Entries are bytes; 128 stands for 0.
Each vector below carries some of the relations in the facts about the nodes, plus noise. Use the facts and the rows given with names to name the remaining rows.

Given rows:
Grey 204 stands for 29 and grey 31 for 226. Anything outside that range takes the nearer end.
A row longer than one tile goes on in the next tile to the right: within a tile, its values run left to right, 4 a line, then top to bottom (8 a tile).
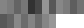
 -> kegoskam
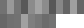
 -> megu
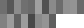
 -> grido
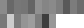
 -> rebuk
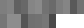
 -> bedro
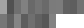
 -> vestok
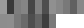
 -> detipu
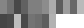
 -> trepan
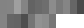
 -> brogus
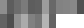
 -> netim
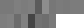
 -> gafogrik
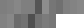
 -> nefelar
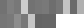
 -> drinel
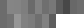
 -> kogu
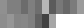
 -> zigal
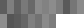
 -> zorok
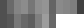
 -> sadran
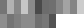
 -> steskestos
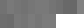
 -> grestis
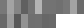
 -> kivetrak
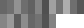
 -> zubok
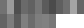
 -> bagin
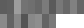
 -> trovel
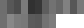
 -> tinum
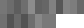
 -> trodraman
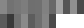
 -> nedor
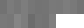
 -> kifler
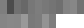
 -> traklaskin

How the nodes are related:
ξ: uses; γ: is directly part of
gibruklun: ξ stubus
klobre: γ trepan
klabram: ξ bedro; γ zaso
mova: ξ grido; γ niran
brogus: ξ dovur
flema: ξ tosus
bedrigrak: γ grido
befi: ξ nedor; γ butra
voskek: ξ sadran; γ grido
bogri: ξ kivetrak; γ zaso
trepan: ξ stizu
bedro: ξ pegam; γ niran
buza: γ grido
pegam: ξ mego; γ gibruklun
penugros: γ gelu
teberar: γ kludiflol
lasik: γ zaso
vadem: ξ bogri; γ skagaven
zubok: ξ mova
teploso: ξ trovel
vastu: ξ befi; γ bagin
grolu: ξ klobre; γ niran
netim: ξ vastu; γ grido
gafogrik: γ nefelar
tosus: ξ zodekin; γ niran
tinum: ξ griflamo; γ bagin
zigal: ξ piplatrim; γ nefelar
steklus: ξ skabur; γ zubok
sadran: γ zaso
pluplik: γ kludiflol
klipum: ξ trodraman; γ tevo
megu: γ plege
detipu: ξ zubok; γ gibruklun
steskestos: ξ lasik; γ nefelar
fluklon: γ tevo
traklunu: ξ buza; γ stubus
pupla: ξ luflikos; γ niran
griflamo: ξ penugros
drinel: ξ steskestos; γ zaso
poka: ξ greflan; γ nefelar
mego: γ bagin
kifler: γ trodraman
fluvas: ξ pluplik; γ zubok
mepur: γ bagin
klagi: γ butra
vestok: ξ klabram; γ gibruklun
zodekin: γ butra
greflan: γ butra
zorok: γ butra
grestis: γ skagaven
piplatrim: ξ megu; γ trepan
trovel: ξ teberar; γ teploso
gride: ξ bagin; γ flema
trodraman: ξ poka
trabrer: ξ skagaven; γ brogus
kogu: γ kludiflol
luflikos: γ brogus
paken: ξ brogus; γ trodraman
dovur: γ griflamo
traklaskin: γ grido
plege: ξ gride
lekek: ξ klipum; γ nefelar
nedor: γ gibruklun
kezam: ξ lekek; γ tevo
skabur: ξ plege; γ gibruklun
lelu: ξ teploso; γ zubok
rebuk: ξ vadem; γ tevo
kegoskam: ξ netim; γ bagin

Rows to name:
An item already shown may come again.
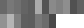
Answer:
mova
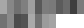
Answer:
flema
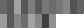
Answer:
lelu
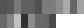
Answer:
pupla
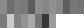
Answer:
rebuk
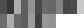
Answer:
trabrer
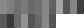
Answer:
nedor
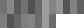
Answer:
befi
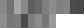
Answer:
paken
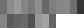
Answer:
dovur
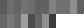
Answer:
penugros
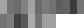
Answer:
flema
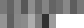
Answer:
fluvas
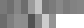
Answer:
buza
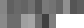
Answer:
steklus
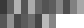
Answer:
skagaven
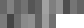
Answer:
befi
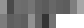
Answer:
gibruklun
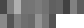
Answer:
teberar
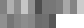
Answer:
steskestos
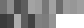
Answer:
stizu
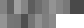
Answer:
paken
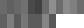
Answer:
griflamo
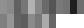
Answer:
tosus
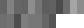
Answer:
stubus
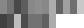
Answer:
trepan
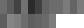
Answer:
tinum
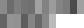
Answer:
traklunu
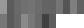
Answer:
skabur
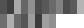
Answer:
trabrer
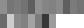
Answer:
rebuk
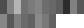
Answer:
teberar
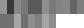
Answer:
voskek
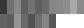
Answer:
luflikos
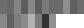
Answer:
fluvas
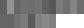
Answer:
mego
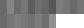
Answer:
mepur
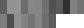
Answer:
pluplik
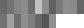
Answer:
bogri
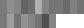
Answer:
vadem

